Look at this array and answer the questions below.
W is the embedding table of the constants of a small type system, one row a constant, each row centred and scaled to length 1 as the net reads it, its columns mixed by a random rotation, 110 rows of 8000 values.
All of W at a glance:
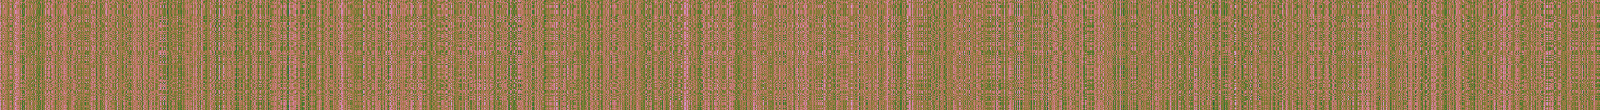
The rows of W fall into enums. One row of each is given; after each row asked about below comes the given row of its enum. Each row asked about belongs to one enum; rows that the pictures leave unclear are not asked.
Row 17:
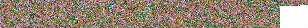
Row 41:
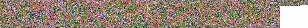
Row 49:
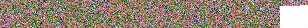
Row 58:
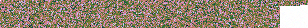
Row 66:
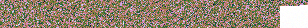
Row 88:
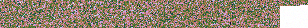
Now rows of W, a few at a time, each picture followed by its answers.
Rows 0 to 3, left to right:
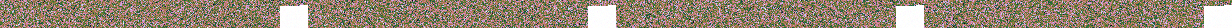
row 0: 66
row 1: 49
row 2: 17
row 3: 58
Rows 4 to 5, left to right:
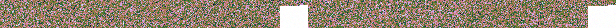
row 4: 66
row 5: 88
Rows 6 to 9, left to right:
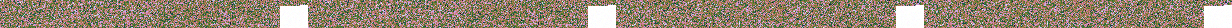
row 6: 88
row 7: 88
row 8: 66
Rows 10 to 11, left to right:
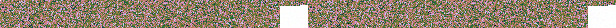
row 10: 58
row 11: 58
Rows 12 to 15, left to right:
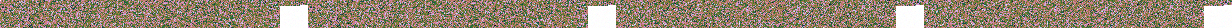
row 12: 58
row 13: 58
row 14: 66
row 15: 66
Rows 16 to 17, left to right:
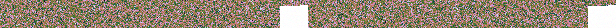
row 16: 49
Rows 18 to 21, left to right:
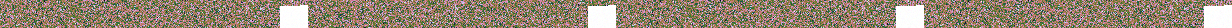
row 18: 49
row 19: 41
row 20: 49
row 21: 49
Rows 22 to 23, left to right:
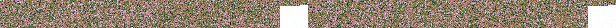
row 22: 88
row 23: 58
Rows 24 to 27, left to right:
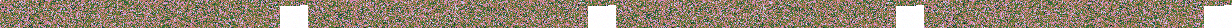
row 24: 58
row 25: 41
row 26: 41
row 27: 58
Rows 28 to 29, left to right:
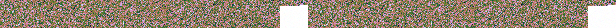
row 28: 66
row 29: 66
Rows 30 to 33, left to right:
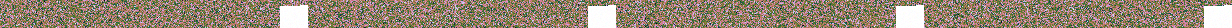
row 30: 49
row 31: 41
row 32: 58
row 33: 17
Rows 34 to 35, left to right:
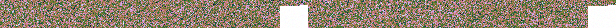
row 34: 66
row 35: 88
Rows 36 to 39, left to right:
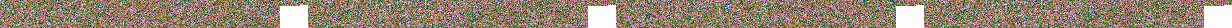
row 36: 66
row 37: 88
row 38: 17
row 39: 88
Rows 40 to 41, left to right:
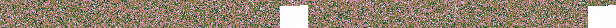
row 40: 49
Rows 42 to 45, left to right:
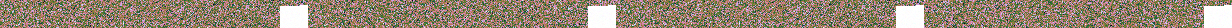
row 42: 66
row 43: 49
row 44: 66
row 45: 58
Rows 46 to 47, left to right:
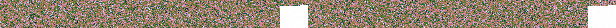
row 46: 17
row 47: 49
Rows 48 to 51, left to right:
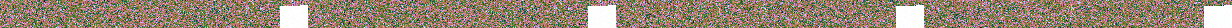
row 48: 49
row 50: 17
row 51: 41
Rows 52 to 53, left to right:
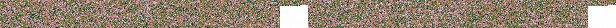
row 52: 41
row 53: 88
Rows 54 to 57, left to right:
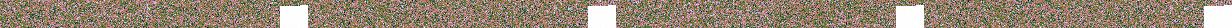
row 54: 41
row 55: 49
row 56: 88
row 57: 49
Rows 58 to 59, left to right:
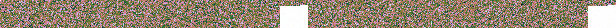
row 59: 66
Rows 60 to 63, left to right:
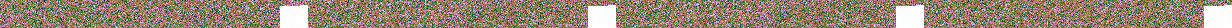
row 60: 49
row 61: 88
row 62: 88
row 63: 66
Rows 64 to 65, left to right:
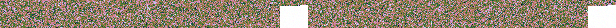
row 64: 41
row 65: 66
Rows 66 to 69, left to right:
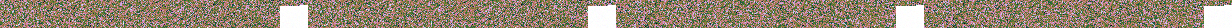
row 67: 66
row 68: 58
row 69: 58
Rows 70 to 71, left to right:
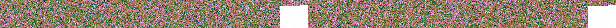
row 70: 49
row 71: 58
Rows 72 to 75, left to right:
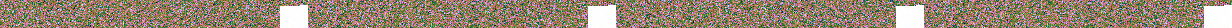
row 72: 66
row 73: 58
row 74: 17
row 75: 58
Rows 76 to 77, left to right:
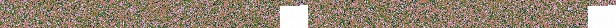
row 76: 66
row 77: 49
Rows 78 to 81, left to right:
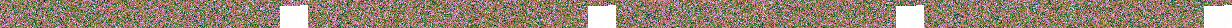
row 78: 49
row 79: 58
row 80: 41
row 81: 17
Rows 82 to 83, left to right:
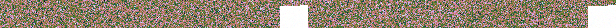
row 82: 49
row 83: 88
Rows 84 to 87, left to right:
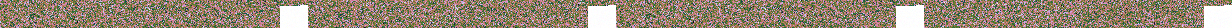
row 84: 17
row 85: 41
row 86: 17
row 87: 88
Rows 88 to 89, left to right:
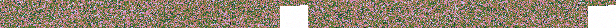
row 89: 41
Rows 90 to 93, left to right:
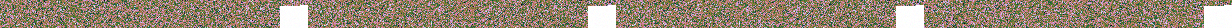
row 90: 49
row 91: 66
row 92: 66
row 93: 58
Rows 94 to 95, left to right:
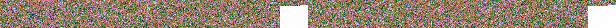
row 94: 41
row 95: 66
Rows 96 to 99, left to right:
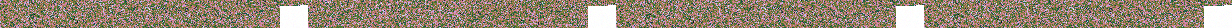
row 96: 17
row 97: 88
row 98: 17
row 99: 17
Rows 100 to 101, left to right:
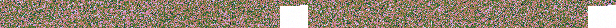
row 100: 88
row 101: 66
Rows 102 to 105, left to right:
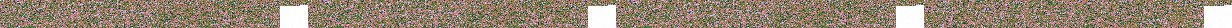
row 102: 88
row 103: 88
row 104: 88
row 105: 58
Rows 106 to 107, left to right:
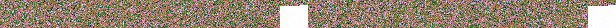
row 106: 66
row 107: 58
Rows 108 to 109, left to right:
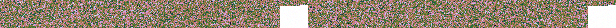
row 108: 88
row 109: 58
